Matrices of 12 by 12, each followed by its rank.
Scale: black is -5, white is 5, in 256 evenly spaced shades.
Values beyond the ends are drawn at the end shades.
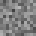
full rank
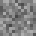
full rank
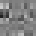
two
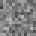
full rank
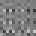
two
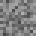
full rank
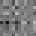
two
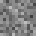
full rank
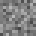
full rank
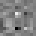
two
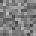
full rank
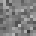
full rank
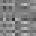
two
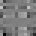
two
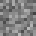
full rank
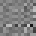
two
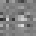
two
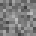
full rank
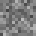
full rank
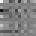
two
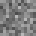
full rank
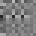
two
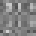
two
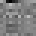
two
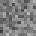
full rank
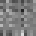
two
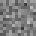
full rank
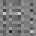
two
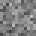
full rank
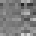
two
